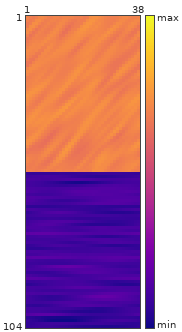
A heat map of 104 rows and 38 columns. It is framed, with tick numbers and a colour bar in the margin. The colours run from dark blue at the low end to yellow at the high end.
The table splits into 2 rows of 1 panel. Panel 1,1: high, slanting up to the right, faint in contrast. Panel 2,1: very low, streaked across, faint in contrast.
